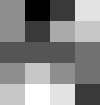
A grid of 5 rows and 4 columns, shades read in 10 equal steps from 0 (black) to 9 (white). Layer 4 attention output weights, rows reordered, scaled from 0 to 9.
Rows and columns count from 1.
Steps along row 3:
same same up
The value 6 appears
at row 2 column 3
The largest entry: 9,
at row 5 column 2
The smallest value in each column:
3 0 2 2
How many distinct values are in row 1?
4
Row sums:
15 20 13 21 26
